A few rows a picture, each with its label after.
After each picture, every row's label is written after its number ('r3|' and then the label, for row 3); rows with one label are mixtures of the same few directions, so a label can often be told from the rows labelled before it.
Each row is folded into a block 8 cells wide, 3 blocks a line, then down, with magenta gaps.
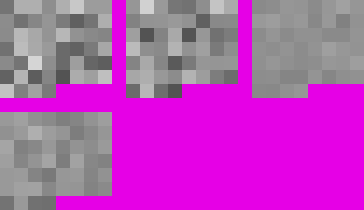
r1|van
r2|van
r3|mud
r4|van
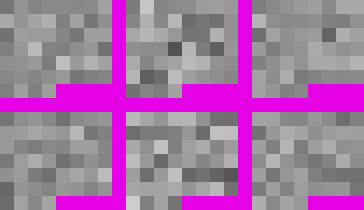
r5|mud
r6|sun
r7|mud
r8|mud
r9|mud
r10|mud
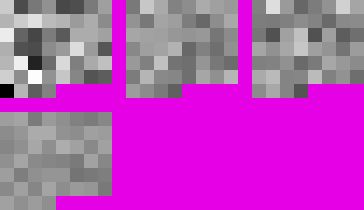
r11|van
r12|van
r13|van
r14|mud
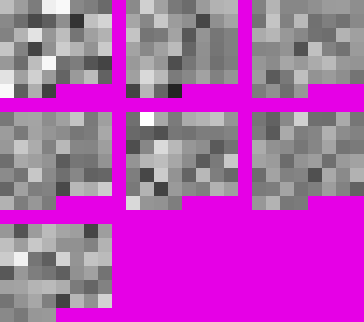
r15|mud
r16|van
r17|sun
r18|van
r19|van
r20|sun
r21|van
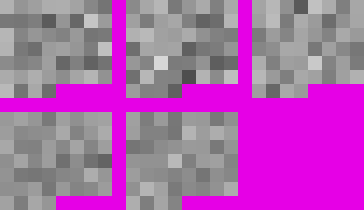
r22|mud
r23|van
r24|sun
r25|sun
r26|sun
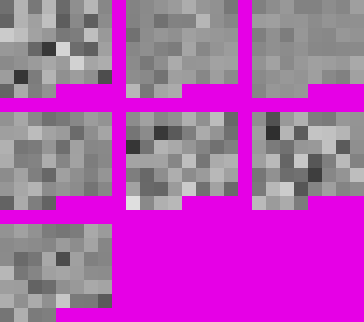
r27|sun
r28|van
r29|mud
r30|van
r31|van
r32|sun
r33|van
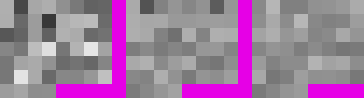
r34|sun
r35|van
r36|sun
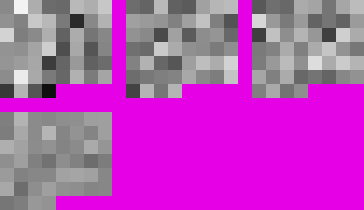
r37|van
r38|mud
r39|mud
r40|sun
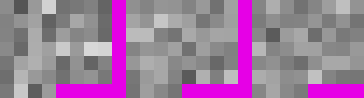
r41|sun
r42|van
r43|van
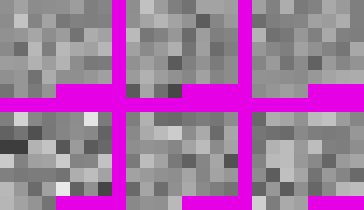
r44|sun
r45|van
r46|mud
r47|van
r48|mud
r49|van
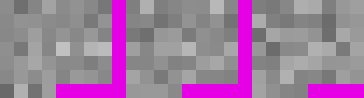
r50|sun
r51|van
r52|mud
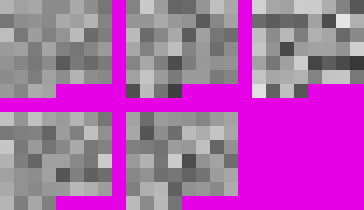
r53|mud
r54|van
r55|mud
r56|mud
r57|sun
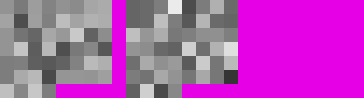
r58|sun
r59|sun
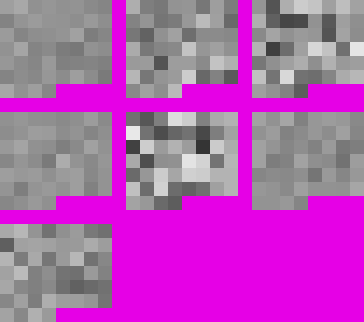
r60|mud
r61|van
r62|mud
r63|sun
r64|mud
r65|mud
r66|mud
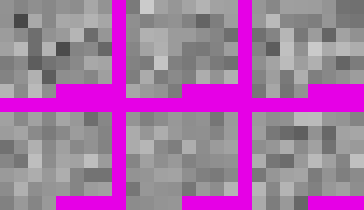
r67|sun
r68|van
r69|sun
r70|sun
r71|van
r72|mud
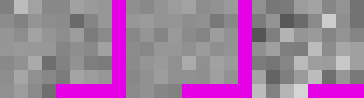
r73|van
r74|mud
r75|van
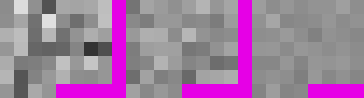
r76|sun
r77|van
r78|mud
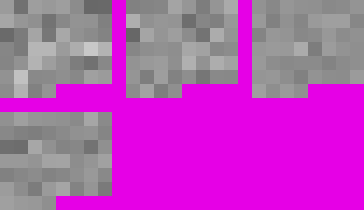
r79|sun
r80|mud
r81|sun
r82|van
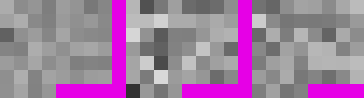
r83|sun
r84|van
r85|mud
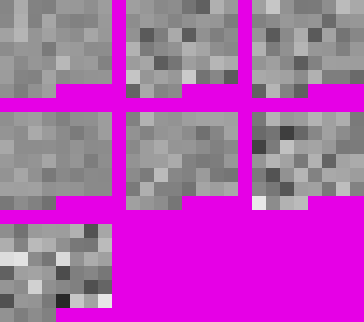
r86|sun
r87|van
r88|van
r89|van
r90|van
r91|van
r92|van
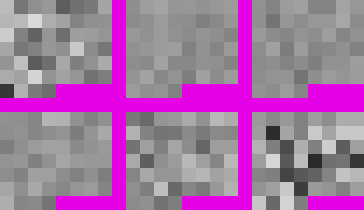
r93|van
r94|van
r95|sun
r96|mud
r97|mud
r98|sun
